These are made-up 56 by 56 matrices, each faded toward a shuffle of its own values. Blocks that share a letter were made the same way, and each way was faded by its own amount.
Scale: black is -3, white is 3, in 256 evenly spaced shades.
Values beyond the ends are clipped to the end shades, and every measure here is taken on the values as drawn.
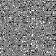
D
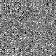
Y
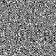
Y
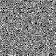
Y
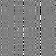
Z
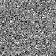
Y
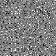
D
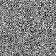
Y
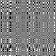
Z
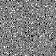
D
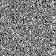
Y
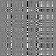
Z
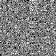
Y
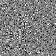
Y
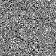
Y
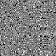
D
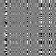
Z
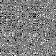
D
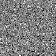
Y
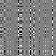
Z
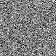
Y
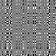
Z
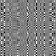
Z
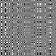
Z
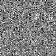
Y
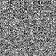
Y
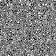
Y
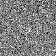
Y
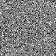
Y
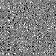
D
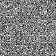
Y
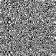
Y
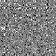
D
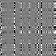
Z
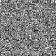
Y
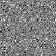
D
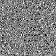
Y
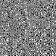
D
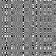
Z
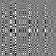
Z
